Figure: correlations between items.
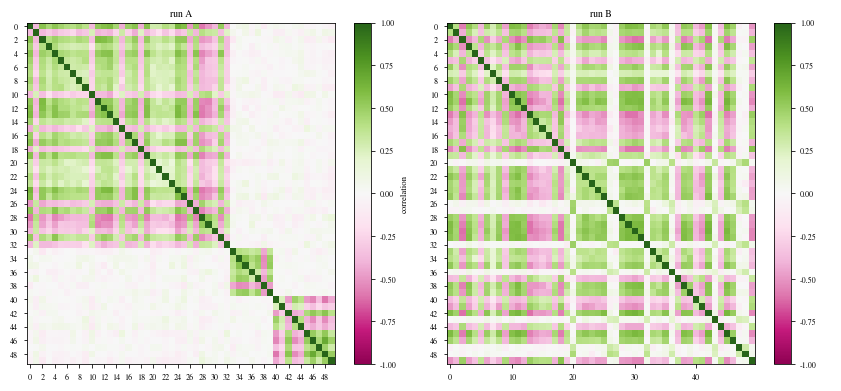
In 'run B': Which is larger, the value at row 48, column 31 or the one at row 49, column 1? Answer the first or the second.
the first
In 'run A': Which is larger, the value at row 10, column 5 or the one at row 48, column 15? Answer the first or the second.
the second
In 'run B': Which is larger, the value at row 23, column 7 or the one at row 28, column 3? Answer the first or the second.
the second
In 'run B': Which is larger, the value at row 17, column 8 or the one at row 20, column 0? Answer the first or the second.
the first
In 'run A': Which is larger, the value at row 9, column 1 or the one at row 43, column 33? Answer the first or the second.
the second
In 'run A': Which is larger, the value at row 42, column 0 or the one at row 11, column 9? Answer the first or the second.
the second
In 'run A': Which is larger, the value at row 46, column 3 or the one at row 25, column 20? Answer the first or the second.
the second
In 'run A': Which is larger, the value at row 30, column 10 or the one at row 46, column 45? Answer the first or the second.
the second
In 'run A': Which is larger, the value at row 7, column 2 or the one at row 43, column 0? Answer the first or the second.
the first
